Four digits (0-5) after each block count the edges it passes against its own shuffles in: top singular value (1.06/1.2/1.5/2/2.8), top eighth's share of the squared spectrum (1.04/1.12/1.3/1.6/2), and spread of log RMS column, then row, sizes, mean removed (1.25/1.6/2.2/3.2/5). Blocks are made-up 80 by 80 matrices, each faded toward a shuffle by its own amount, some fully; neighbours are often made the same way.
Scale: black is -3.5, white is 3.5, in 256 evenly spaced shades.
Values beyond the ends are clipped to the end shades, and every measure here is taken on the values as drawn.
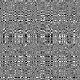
5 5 3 3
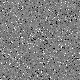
0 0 0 0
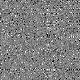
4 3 1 2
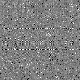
4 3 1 2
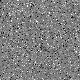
1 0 0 0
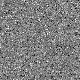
2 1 0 0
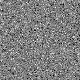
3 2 0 0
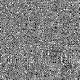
3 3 1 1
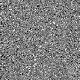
3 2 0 1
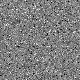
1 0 0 0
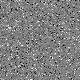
1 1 0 0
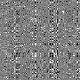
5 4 3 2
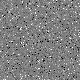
0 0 0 0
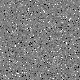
2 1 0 0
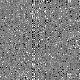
4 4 2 1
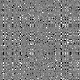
5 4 3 3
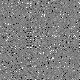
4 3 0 1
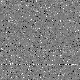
2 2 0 1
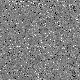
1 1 0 1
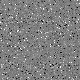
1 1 0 1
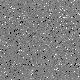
1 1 0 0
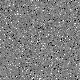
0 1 0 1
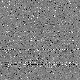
2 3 0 2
